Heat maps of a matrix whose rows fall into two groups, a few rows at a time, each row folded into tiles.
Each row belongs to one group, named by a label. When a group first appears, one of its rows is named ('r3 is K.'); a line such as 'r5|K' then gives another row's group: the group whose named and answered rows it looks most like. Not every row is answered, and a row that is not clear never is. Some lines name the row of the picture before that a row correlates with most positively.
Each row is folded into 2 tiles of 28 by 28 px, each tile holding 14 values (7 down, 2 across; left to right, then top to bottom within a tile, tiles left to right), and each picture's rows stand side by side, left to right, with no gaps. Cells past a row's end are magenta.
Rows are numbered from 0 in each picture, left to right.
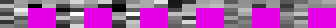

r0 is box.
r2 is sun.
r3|sun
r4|box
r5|sun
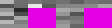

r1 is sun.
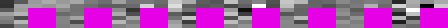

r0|sun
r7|box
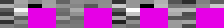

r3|sun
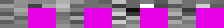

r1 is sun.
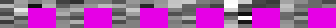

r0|box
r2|box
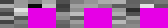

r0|box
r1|sun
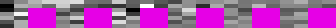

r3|box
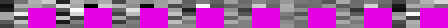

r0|sun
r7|sun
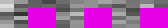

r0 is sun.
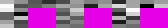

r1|box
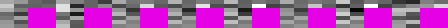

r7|sun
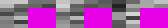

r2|sun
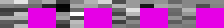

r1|sun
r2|box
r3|box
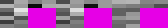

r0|box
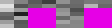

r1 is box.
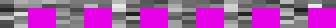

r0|sun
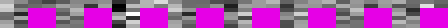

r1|box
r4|sun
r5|sun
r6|box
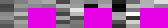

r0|sun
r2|sun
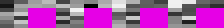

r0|sun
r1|box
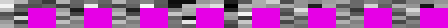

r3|sun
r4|sun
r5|box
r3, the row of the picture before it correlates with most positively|0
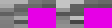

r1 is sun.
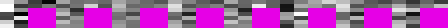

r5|sun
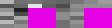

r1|sun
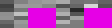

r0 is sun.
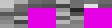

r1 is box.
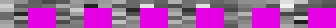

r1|box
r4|sun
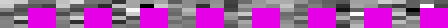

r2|box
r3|box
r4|sun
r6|sun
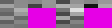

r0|box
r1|box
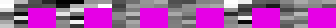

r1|sun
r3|sun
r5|sun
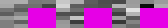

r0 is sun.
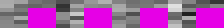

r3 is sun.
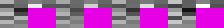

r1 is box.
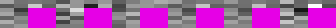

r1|box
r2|sun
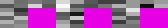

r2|box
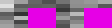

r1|sun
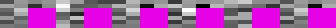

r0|box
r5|box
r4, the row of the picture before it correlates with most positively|1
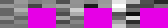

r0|box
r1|box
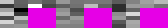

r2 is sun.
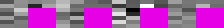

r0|box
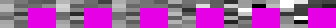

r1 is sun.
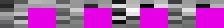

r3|box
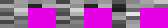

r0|box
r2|sun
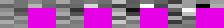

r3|box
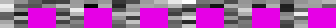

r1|box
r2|sun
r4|box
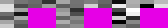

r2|box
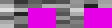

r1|box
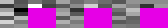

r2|box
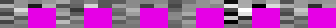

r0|box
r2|box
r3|sun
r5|box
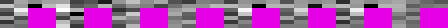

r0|box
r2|sun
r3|sun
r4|box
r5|box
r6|box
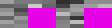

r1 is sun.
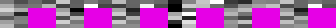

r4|sun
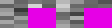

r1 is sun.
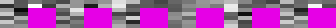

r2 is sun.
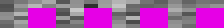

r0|sun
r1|box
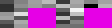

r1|box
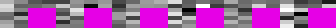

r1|box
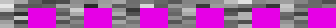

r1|box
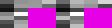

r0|sun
